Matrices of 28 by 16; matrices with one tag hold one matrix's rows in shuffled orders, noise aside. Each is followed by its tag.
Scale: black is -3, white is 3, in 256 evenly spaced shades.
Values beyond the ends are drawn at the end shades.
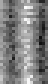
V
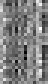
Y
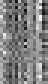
Y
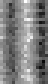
V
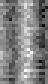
V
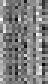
Y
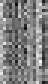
Y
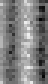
V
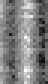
V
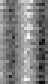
V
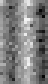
V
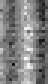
V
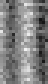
V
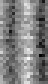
V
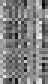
Y
